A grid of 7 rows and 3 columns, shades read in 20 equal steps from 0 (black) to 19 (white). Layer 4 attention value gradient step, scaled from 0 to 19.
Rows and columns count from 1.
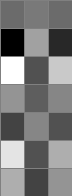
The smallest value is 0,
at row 2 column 1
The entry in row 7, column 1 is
13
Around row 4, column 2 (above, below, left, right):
6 10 11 10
